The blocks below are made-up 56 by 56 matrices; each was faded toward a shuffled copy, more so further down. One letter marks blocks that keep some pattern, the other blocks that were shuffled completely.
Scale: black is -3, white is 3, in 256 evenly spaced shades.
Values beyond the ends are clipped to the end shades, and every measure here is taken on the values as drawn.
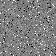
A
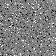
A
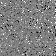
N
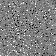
N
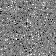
A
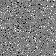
N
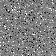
A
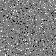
A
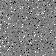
A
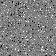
A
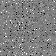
N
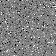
A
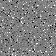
N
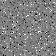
N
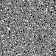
N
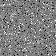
A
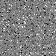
N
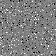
N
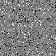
N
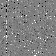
N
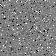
A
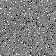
A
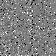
N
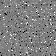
N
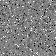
A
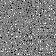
N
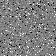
A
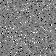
A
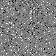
N
